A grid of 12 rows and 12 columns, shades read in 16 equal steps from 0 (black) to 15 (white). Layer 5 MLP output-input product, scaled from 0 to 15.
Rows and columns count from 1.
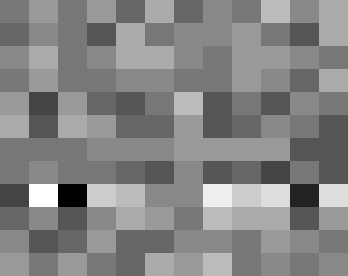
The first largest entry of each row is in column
10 5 2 12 7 1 7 2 2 8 4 8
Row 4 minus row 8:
0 1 0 0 2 3 -1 2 3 4 -1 5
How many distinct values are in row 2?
6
